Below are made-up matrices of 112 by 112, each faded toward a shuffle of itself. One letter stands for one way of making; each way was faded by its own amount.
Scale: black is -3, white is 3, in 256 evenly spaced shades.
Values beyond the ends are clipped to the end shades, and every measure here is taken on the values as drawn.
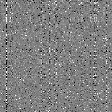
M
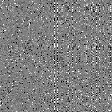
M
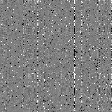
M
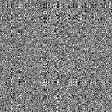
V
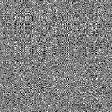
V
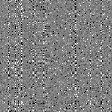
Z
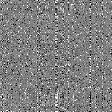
M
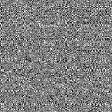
V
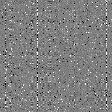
M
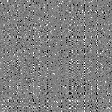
Z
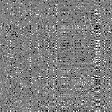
Z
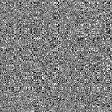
V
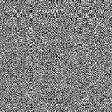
V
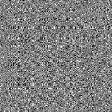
V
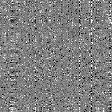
M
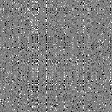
Z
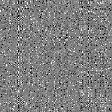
M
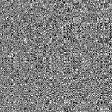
V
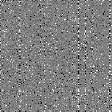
M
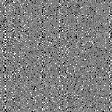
M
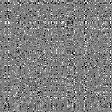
Z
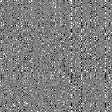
Z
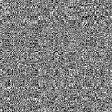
V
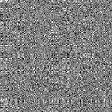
V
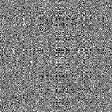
V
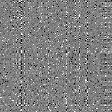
Z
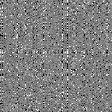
M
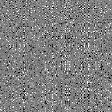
M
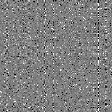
M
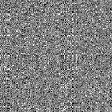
V
